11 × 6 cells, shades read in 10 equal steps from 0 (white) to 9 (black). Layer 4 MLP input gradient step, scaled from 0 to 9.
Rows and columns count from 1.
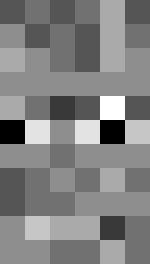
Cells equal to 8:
0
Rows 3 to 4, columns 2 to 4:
4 5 6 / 4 4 4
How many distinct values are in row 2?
4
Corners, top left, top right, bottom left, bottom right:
6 6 4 5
